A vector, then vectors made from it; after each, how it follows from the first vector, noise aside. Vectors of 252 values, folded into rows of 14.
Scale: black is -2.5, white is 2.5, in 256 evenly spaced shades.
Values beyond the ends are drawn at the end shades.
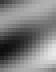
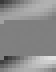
partly zeroed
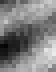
copied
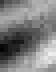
copied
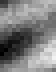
copied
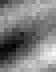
copied
